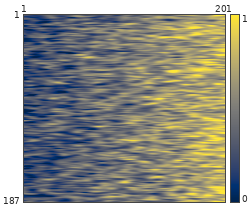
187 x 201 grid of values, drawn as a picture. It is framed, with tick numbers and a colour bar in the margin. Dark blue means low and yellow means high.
Average level on the scale: 50%. Grain: streaks across. Slope: up to the right.
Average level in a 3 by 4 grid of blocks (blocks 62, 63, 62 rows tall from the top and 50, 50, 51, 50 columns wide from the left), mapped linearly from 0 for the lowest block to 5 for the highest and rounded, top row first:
0 2 3 5
0 1 3 5
0 2 3 5
